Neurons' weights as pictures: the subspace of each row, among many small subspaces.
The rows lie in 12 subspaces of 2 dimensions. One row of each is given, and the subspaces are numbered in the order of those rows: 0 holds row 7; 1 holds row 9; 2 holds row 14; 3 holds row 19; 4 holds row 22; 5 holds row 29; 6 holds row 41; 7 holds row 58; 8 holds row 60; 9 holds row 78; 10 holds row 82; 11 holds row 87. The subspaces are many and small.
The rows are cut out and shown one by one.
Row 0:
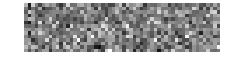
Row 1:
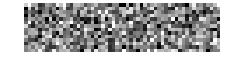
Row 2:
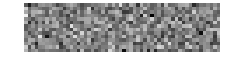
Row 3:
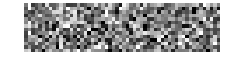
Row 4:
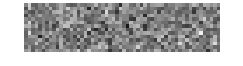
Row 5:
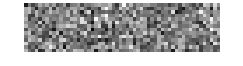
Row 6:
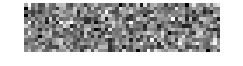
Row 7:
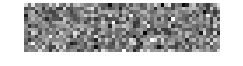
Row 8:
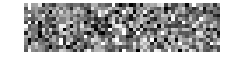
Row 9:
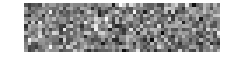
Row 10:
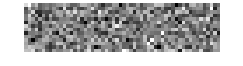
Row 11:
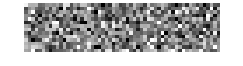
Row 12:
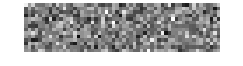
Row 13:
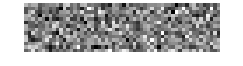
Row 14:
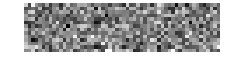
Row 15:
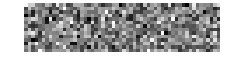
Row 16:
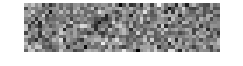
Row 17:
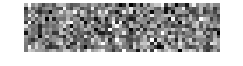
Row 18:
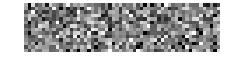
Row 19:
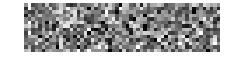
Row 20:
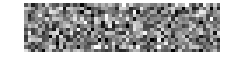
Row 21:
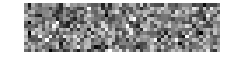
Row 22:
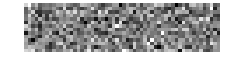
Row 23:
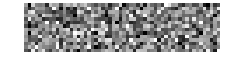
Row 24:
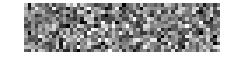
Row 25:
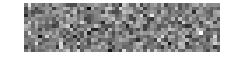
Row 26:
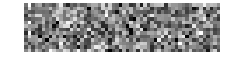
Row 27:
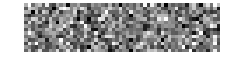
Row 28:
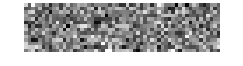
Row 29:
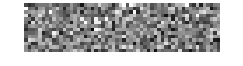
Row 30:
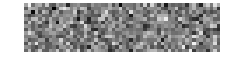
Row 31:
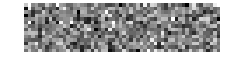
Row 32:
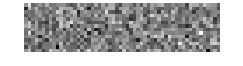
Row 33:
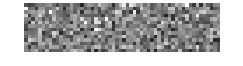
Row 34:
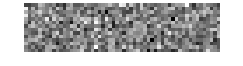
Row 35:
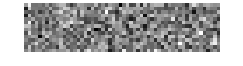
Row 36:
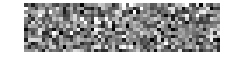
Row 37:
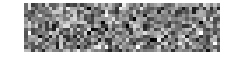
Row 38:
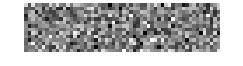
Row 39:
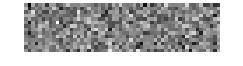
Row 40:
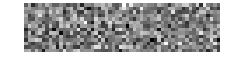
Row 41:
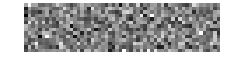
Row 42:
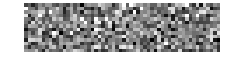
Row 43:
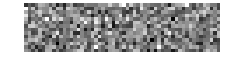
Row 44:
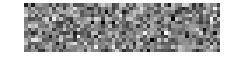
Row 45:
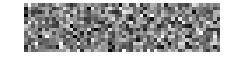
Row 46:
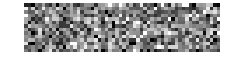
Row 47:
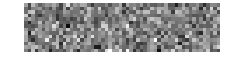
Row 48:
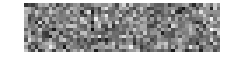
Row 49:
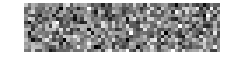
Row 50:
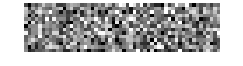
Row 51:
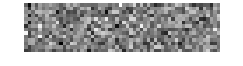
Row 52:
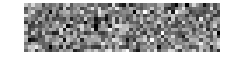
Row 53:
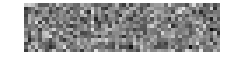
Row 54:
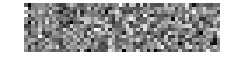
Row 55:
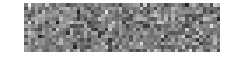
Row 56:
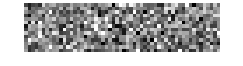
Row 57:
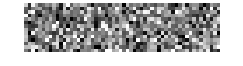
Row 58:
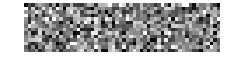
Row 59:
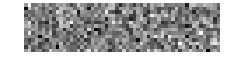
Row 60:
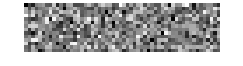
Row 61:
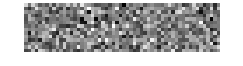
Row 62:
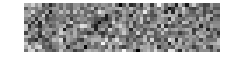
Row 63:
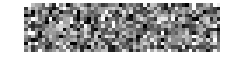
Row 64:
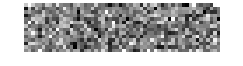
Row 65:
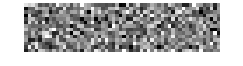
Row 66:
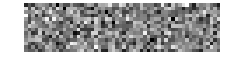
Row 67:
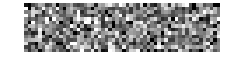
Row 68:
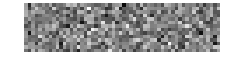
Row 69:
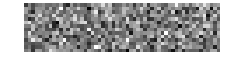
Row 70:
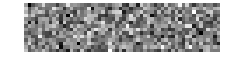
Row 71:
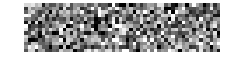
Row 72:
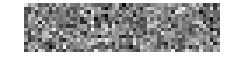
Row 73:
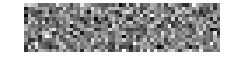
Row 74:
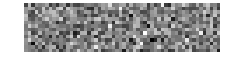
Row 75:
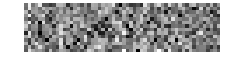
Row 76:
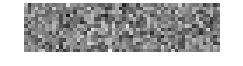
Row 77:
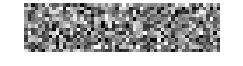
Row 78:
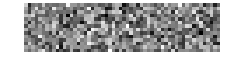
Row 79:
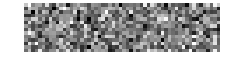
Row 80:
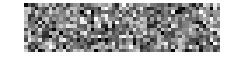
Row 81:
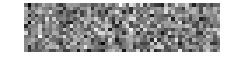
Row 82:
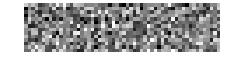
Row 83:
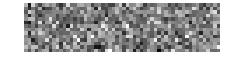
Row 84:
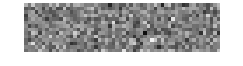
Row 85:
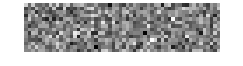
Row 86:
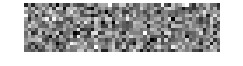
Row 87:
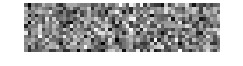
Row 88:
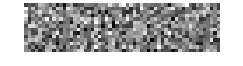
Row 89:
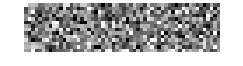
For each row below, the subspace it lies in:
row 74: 0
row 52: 1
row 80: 9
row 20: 3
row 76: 9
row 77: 3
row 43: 10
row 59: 5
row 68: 6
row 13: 11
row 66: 7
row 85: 7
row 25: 6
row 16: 2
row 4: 3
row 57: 1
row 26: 11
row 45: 6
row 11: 4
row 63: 8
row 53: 9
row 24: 6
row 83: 2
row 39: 7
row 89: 4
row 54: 3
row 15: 8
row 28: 2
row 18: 7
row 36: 5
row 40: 5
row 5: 9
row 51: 4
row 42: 5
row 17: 11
